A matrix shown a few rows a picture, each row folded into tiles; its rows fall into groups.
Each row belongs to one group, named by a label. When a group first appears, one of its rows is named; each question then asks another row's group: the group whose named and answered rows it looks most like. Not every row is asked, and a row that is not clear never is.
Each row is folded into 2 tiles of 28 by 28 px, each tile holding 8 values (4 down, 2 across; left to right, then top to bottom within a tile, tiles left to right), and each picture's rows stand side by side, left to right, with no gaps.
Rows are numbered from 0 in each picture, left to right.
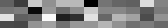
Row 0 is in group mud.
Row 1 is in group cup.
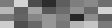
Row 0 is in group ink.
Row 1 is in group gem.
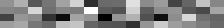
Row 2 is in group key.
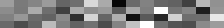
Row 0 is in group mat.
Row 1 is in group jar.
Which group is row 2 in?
gem
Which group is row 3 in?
mud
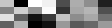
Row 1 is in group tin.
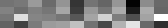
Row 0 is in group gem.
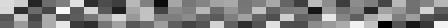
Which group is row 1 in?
ink
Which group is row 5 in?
mud
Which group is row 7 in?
mat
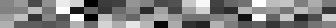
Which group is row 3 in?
tin
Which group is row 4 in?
jar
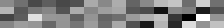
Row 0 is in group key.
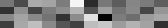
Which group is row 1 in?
key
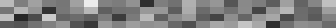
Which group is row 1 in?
tin
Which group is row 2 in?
cup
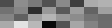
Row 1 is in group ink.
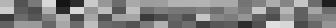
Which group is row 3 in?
jar
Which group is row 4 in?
mat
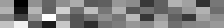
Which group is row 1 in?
ink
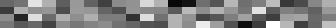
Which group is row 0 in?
jar
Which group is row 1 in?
tin
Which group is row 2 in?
jar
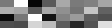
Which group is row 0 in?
key
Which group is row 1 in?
mat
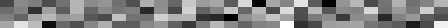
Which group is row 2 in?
mud
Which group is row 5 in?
ink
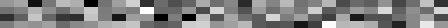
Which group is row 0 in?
cup
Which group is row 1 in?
cup
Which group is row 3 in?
gem
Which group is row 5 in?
mat
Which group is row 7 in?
gem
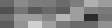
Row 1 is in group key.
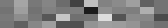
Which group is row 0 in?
key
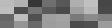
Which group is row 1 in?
tin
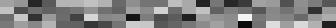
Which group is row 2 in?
gem
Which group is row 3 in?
cup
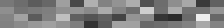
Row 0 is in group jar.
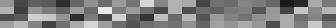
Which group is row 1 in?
gem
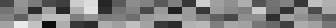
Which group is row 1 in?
tin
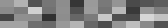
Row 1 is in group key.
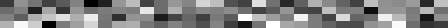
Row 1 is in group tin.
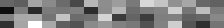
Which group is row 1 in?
mud
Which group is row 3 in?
ink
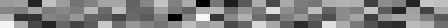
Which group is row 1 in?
mat
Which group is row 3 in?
cup
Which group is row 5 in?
mat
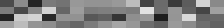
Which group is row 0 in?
cup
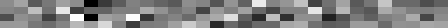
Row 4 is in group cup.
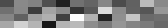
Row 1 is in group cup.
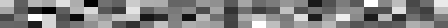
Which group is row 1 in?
cup
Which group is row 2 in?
key
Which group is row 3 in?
gem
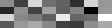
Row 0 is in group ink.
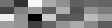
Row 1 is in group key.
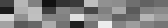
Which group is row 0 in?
tin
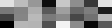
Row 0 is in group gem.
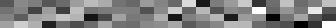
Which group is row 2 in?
mud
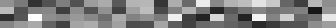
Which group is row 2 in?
tin
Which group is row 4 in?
jar
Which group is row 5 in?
mud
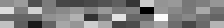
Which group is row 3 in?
mat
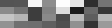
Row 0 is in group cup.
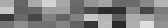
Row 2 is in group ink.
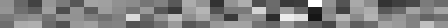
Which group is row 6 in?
tin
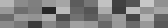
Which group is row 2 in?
jar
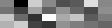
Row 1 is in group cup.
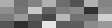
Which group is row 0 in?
mat
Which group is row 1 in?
mud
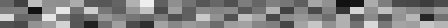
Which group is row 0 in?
mud
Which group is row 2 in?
tin
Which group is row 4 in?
cup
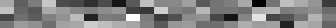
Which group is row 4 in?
cup
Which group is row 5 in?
gem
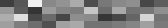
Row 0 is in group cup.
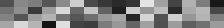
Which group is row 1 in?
ink
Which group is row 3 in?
tin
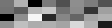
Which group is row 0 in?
cup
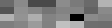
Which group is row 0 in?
tin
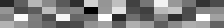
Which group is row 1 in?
mud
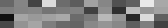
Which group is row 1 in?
mud
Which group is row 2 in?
jar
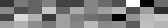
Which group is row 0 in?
cup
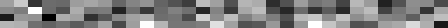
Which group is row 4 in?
tin
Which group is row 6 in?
tin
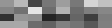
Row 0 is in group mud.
